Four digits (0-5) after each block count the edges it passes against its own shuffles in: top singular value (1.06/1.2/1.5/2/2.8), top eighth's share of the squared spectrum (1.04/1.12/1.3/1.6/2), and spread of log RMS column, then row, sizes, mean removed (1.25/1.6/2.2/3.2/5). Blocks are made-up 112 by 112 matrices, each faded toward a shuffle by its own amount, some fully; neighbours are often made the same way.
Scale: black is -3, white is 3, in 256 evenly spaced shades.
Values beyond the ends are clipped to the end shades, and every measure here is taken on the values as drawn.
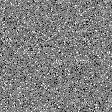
3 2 0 0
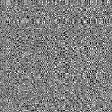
5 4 3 3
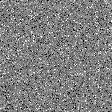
0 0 0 0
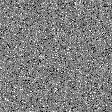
2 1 0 0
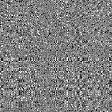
5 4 3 3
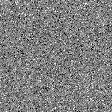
3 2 0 0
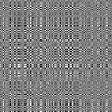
5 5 5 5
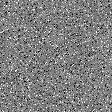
0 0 0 0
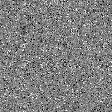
3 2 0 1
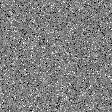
2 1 0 0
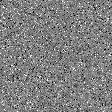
2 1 0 0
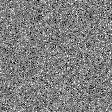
2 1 0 0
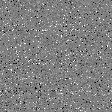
1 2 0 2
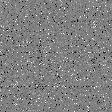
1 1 0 1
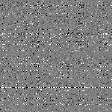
3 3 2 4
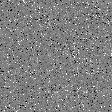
1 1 0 1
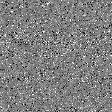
1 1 0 2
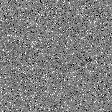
0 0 0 0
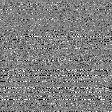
2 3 0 4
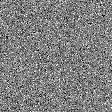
0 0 0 0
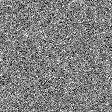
0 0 0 0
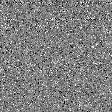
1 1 0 2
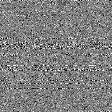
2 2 0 4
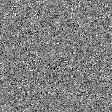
0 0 0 2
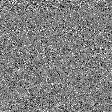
1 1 0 2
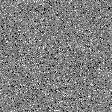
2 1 0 0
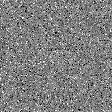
3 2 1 0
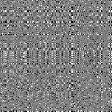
5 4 3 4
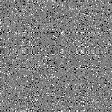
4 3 2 2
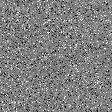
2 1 0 0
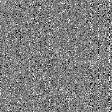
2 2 3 0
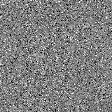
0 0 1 0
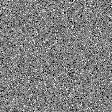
0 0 1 0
